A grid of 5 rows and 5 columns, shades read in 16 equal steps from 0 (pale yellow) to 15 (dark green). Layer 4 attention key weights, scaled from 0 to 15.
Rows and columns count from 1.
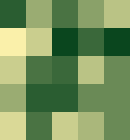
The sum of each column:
24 44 54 37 46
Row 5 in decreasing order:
11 9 5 3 2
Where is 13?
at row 1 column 1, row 4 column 2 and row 4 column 3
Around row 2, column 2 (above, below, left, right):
6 11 0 15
